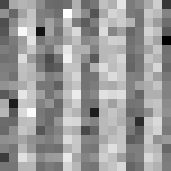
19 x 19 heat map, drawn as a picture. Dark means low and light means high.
The histogram is bell-shaped. Upright stripes repeat 4 times across the table. On average the colour sits 60% of the way up the scale. There is no seam. No overall slope runs across the table.
